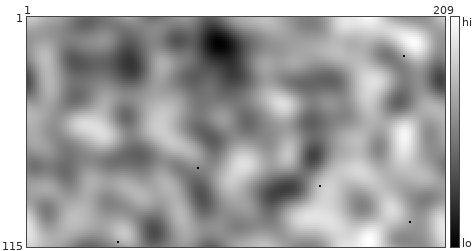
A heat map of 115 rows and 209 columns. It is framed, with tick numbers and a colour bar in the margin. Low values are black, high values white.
The halves do not mirror each other. The ninth with the lowest average is the top middle. Five lone cells stand out, each far lower than its neighbours. The bottom right is the ninth with the highest average. The field is smooth, with broad soft blobs.
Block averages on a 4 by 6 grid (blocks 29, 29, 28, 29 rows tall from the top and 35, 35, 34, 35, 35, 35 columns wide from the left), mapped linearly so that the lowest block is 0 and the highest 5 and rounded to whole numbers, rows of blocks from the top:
210344 | 332333 | 333344 | 433354
